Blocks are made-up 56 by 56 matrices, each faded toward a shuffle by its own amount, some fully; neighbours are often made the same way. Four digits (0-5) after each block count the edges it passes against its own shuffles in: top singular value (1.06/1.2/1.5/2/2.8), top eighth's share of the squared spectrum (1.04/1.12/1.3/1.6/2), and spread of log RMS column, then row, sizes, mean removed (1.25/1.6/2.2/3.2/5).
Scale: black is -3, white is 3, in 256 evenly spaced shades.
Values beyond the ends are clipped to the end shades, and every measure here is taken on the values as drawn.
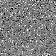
2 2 0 1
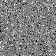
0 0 0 0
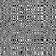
4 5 3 3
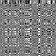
5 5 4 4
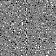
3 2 1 0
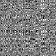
4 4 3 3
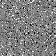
3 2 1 0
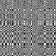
5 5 4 4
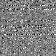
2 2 0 3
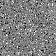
0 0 0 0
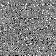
1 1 0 2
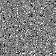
2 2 1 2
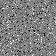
0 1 0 0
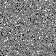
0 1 0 0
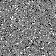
2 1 0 0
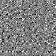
3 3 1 2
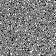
1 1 0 0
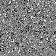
1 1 0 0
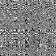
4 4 2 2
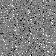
2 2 1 0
